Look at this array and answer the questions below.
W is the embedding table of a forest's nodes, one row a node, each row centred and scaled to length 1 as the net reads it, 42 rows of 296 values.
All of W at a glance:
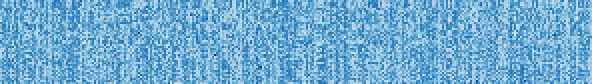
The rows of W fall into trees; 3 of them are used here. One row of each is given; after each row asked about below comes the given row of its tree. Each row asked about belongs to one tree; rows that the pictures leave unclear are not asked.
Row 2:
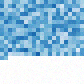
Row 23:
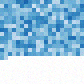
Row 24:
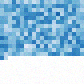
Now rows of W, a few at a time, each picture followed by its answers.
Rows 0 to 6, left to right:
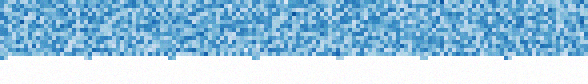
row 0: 2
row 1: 2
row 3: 2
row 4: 23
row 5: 24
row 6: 24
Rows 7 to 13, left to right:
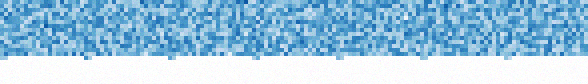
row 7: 2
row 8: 24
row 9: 24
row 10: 24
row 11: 2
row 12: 23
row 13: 23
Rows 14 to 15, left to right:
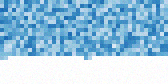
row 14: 23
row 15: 24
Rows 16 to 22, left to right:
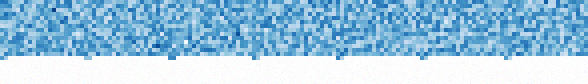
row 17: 24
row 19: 24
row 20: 2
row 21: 2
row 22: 24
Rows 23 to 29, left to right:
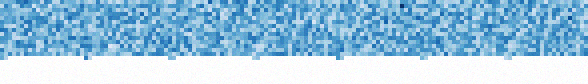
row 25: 24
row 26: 23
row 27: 24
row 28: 24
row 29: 23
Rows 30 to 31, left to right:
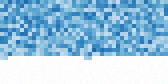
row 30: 23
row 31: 2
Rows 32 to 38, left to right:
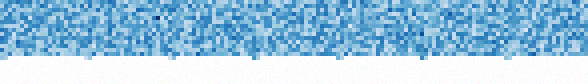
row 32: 23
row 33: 23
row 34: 23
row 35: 24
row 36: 23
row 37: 24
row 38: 23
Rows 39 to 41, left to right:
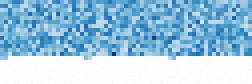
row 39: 24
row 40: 23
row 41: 23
